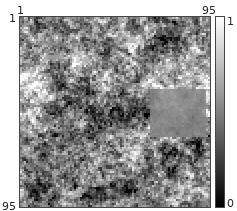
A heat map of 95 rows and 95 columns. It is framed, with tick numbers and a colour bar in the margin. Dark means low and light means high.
Calmest part: middle right. Grain: blotchy. Odd patch: calmer, in the middle right. Average level on the scale: 50%. Mirror symmetry: none.
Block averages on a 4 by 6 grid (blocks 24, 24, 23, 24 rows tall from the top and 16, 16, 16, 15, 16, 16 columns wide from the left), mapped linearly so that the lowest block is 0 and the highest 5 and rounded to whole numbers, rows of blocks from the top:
222302 / 501134 / 210211 / 011113
